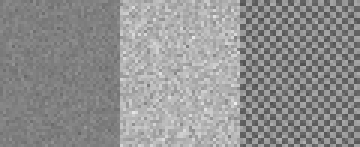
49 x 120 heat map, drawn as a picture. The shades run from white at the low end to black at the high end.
The table splits into one row of 3 panels. Panel 1,1: middling, fine-grained, faint in contrast. Panel 1,2: low, fine-grained. Panel 1,3: middling, checkered, strong in contrast.
